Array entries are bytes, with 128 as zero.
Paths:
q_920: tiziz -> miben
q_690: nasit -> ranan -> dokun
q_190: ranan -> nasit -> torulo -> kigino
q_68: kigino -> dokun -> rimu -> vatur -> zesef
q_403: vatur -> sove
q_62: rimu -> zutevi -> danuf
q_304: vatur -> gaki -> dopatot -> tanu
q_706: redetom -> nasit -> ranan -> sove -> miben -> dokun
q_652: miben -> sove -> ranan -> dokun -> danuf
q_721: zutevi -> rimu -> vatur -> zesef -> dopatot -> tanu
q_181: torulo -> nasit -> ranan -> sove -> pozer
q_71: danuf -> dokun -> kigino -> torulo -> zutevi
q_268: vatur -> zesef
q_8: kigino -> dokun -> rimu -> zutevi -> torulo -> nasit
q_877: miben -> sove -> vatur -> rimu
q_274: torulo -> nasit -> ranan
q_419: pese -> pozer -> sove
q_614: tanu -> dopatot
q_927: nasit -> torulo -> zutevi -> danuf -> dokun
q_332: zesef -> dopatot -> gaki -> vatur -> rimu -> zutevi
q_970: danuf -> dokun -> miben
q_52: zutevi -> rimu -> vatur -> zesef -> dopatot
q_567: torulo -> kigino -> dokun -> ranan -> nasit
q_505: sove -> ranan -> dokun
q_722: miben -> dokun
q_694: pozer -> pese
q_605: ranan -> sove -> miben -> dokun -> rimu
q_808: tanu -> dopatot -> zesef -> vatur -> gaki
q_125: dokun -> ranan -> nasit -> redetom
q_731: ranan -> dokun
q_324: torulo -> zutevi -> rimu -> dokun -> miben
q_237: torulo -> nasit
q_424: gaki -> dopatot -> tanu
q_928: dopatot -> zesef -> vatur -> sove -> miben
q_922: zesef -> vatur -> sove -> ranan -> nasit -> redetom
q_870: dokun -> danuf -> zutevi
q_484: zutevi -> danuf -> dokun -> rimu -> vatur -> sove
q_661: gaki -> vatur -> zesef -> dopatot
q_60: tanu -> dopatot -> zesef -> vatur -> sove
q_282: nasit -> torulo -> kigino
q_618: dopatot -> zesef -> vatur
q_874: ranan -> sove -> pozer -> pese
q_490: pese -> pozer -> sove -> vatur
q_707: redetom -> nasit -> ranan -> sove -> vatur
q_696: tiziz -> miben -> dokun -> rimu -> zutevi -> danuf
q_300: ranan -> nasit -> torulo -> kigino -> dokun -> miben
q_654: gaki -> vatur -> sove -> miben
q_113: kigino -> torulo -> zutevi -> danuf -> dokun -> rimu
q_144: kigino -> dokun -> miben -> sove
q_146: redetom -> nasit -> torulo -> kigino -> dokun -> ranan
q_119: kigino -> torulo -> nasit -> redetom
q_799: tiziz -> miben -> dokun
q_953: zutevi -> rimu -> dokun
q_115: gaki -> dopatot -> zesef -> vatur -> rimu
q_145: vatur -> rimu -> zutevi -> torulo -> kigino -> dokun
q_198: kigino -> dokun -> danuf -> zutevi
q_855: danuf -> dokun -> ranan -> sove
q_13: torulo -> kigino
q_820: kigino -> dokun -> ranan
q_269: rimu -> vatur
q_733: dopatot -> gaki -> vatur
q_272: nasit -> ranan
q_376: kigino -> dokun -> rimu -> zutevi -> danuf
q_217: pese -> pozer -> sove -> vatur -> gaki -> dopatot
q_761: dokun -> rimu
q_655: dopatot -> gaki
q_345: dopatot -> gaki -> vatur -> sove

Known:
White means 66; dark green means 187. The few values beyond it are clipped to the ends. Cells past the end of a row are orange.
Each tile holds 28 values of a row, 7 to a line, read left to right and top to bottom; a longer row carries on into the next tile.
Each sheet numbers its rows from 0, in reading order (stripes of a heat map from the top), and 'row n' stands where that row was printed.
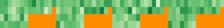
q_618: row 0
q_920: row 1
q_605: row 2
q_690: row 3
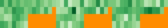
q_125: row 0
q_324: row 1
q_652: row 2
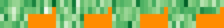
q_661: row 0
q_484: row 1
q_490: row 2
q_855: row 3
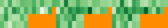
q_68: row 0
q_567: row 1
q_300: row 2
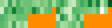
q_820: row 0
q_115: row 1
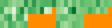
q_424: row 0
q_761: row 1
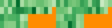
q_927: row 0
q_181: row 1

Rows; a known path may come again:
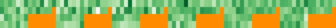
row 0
q_877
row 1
q_145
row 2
q_376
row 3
q_855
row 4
q_731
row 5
q_694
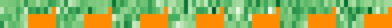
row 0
q_920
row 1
q_13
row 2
q_707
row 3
q_696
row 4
q_808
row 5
q_690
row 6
q_146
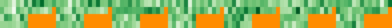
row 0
q_721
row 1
q_52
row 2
q_652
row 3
q_484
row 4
q_190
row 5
q_324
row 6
q_654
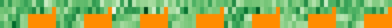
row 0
q_181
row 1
q_274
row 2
q_71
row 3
q_761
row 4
q_282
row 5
q_605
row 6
q_706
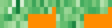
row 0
q_62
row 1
q_403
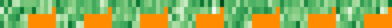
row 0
q_119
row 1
q_922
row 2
q_419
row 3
q_115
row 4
q_272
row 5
q_490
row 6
q_345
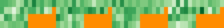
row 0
q_304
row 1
q_970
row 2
q_125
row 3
q_113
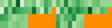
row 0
q_198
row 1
q_567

